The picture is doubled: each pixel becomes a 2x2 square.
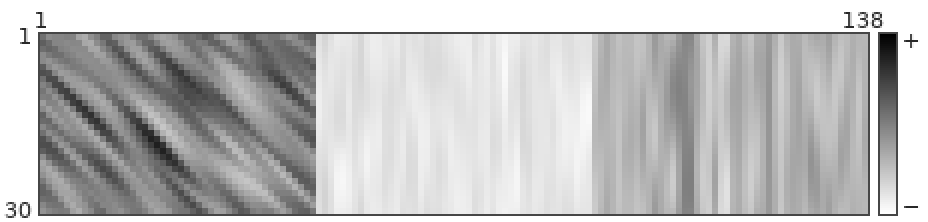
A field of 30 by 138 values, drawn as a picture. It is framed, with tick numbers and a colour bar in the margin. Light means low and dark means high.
The table splits into one row of 3 panels. Panel 1,1: middling, slanting down to the right, strong in contrast. Panel 1,2: very low, streaked downward, faint in contrast. Panel 1,3: low, streaked downward.
